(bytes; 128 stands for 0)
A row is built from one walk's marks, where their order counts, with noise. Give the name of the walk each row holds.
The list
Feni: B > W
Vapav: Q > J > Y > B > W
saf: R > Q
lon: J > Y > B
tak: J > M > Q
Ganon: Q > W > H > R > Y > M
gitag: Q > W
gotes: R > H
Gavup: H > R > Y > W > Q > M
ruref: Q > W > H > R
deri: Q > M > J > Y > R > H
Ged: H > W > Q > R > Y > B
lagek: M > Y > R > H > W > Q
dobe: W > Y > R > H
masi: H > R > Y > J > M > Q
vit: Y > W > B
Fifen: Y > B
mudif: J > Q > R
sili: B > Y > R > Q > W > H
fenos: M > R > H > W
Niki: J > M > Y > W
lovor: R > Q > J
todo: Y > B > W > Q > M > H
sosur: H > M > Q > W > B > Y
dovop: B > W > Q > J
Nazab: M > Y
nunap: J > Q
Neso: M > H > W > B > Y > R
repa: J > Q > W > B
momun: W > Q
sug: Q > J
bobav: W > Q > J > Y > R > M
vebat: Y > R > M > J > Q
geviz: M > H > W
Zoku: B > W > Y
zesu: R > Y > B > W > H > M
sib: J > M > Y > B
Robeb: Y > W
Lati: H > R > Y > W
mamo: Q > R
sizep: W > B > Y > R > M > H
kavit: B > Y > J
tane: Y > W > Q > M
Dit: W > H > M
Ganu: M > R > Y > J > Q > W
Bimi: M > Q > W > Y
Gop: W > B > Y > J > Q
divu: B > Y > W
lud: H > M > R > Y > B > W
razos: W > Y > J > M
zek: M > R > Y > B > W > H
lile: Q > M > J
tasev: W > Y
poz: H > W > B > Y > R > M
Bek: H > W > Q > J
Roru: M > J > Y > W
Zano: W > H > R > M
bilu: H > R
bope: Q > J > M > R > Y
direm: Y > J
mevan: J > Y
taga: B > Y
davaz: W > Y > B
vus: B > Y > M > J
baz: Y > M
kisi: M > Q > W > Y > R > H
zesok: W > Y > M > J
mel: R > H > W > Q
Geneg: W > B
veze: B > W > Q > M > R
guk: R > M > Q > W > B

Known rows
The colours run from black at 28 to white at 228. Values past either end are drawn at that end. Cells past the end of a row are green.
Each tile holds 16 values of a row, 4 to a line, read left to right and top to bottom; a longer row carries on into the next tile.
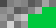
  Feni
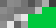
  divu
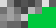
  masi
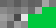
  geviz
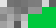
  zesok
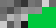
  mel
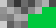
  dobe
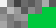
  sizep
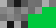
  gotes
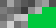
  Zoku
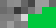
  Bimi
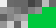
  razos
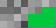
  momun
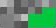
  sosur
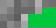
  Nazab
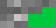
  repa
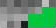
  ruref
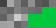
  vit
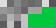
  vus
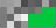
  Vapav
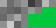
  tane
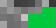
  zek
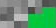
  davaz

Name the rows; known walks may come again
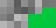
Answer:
tasev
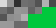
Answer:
zesu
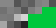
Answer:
Ged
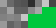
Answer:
kisi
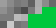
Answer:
taga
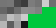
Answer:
mel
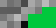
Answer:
saf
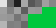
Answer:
Zano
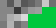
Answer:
dovop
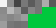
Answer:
sizep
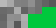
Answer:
sib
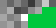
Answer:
Ganu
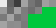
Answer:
Dit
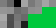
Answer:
bilu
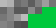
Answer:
sosur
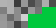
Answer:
lud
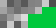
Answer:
kavit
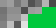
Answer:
Niki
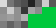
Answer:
deri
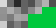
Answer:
dobe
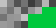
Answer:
Ganon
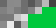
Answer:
divu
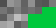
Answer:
vit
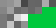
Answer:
Vapav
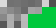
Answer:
vus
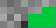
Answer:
mamo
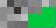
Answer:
lovor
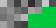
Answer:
Gavup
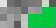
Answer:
zesok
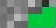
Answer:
Fifen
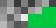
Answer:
Lati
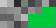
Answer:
poz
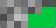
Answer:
lon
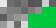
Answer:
razos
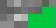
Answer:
repa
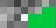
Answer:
fenos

